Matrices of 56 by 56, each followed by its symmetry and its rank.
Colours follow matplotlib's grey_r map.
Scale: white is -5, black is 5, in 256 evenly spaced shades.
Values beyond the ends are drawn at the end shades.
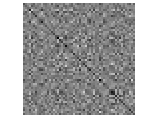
symmetric, rank five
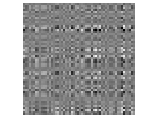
neither, rank two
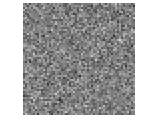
antisymmetric, full rank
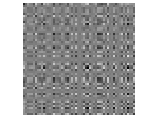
symmetric, rank two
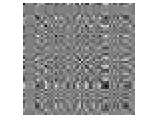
symmetric, rank three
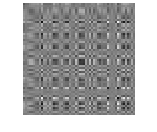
symmetric, rank two
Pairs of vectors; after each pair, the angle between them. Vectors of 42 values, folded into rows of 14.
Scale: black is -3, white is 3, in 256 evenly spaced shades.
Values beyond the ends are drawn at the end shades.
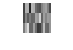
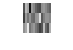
nearly parallel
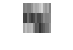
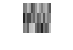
partly aligned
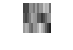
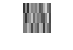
partly aligned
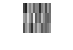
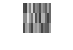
nearly parallel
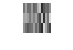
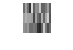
partly aligned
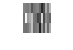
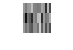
nearly opposite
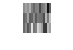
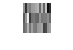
partly aligned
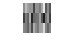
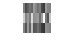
nearly opposite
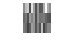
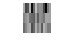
nearly opposite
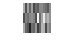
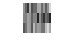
partly opposed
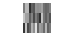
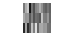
nearly parallel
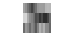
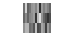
orthogonal
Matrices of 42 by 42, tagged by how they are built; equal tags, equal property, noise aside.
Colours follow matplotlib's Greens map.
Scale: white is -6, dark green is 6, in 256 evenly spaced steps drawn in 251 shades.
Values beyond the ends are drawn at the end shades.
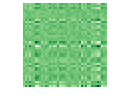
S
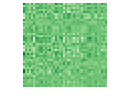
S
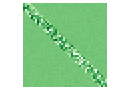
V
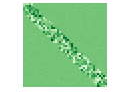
V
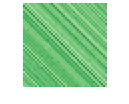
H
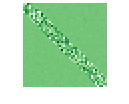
V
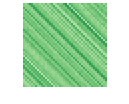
H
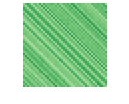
H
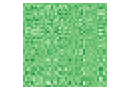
S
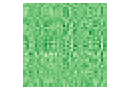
S
